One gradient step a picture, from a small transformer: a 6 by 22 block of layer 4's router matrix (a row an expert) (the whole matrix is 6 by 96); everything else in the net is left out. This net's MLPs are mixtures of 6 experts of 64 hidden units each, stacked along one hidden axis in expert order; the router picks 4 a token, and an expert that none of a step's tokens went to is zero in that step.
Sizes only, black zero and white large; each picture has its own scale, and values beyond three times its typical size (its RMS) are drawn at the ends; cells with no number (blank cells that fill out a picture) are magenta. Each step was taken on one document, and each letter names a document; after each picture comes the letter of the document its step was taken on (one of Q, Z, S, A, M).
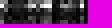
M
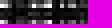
M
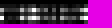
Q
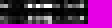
M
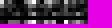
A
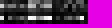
M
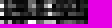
A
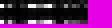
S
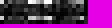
M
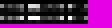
Q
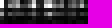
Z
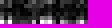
S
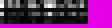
Z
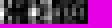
Z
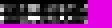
Q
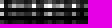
Z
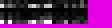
S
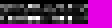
Q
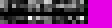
M
